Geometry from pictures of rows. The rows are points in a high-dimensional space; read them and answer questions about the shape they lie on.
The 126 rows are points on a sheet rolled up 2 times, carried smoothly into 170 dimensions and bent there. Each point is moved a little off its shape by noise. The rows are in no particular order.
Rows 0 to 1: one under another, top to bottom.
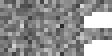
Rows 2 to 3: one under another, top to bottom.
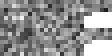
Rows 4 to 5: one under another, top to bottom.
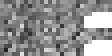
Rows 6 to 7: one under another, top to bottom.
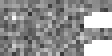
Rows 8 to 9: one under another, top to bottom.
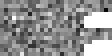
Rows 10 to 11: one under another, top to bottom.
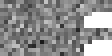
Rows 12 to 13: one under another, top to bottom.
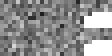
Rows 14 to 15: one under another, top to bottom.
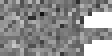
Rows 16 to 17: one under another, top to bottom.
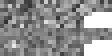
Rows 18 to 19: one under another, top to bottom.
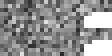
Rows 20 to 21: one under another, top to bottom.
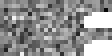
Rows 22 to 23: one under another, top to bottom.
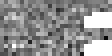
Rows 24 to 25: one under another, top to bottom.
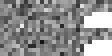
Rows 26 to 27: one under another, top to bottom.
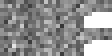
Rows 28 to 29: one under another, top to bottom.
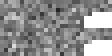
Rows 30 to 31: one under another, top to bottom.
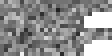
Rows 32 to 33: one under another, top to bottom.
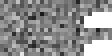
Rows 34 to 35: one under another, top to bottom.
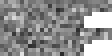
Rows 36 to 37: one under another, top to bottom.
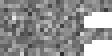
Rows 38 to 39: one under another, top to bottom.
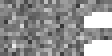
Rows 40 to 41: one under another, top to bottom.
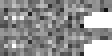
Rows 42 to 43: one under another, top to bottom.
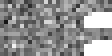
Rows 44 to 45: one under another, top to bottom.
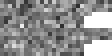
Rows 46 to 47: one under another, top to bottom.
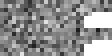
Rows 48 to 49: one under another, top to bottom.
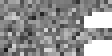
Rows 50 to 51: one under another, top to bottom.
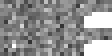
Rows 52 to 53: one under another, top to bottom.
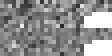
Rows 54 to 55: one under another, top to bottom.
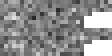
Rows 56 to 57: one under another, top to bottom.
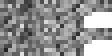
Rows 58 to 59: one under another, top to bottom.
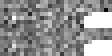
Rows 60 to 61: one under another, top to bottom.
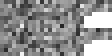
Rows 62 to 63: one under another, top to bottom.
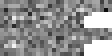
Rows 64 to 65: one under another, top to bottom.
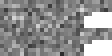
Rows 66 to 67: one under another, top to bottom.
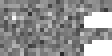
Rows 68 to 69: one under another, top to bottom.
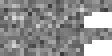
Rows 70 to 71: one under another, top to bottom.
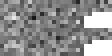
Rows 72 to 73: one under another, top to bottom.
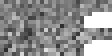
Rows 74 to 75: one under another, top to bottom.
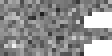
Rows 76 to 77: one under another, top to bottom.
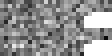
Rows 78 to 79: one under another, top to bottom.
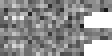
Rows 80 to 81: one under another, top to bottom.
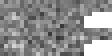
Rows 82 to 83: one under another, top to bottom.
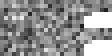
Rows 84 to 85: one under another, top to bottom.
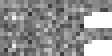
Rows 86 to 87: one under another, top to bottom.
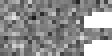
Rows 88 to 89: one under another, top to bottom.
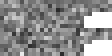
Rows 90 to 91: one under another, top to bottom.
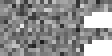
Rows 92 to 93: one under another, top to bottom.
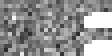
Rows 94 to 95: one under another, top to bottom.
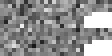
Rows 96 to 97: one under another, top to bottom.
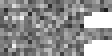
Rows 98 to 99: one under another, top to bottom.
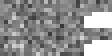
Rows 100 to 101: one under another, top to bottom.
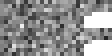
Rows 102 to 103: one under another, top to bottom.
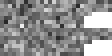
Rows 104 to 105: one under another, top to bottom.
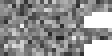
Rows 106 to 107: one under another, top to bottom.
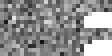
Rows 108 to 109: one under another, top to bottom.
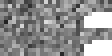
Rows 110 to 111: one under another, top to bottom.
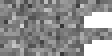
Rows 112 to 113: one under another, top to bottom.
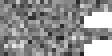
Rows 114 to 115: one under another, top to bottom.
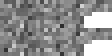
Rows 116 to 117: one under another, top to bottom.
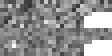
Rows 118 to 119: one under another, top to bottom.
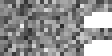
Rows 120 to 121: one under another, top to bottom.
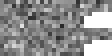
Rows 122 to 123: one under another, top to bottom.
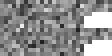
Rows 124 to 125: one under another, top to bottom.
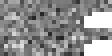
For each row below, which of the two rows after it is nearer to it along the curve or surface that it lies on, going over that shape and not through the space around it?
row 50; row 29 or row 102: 29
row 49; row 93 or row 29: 93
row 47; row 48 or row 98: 48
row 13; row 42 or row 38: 38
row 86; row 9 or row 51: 9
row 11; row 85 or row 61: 61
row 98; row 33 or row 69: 69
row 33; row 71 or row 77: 71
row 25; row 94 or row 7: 94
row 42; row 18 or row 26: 18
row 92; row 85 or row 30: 85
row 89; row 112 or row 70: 112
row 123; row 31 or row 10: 31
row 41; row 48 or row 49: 48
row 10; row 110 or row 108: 110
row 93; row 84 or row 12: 12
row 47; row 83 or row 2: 83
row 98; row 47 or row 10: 10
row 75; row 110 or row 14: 14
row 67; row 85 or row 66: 85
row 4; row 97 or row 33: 97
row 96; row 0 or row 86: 86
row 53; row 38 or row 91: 38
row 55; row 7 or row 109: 7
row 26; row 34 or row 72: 72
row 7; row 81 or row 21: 81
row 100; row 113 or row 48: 48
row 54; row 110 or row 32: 32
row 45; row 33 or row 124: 124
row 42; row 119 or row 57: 57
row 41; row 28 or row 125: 28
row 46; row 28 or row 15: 28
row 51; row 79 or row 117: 79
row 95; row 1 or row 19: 19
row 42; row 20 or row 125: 20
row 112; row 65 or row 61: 61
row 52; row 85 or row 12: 12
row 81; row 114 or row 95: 95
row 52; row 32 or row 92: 32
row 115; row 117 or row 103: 117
